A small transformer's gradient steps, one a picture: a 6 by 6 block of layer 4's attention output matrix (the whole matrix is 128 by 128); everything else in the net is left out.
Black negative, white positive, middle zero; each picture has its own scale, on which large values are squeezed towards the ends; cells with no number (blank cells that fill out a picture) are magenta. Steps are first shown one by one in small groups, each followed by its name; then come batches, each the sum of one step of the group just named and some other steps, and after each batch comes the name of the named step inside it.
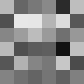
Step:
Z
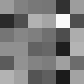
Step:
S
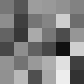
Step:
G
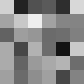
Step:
Z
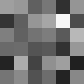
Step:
S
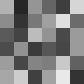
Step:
G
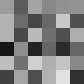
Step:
G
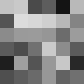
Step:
Z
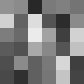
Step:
Z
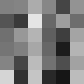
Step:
S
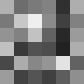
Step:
Z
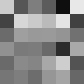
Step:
Z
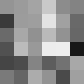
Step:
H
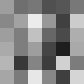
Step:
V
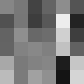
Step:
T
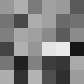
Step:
H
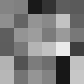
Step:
T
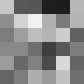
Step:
V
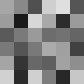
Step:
H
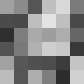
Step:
H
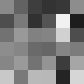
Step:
T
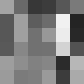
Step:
T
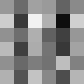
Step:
V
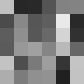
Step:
T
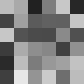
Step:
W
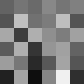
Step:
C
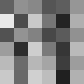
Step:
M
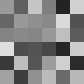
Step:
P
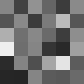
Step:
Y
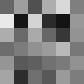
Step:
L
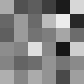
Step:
M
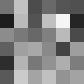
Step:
W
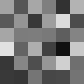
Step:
Y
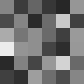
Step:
Y
